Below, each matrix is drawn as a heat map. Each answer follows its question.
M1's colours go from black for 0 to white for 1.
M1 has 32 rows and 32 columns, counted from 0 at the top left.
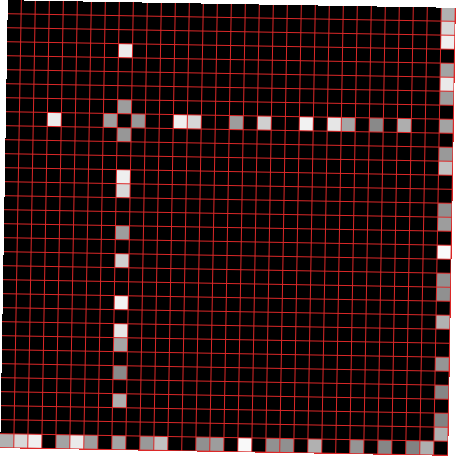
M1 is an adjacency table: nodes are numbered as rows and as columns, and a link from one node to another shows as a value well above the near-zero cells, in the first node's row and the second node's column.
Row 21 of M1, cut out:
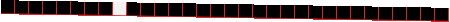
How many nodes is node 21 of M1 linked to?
1
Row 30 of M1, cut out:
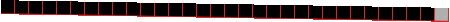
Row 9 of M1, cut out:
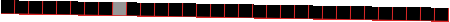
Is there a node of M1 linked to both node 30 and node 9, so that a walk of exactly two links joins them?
no
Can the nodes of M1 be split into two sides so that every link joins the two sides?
yes
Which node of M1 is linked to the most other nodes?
node 31
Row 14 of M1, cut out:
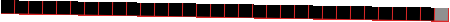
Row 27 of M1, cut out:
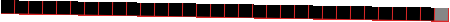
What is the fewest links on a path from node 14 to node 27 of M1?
2
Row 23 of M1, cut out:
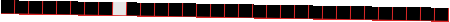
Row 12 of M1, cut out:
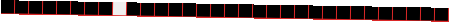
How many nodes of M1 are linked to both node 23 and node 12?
1
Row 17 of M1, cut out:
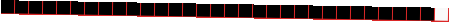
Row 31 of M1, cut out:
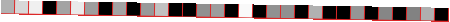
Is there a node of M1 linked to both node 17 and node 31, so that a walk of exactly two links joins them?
no
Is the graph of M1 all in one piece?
yes
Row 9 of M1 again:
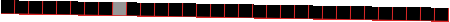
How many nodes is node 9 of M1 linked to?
1
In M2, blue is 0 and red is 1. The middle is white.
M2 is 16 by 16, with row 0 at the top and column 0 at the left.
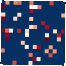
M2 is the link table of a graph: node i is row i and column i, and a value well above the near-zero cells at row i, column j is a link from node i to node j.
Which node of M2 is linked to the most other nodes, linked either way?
node 7
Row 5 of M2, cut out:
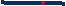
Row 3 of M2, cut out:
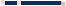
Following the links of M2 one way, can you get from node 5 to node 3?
no
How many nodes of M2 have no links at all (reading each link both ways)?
0
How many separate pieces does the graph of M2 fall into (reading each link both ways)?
2
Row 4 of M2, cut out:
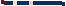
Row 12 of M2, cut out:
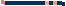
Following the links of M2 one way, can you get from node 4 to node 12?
yes
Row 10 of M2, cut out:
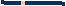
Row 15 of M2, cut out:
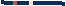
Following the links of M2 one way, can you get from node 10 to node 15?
no
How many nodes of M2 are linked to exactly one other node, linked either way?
3
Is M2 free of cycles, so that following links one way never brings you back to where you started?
no
